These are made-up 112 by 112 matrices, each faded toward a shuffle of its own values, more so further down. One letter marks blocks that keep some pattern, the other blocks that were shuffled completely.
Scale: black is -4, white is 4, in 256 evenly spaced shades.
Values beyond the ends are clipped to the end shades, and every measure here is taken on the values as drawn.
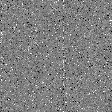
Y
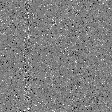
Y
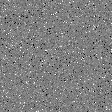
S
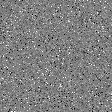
S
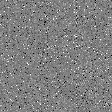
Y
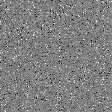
Y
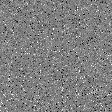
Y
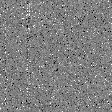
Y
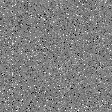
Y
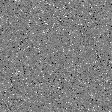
S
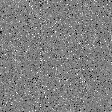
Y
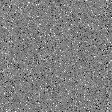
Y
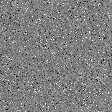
S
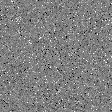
S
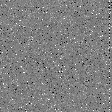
Y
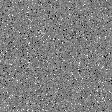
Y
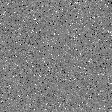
S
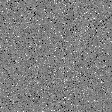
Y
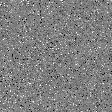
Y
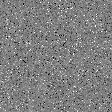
S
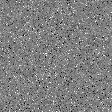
S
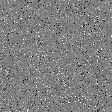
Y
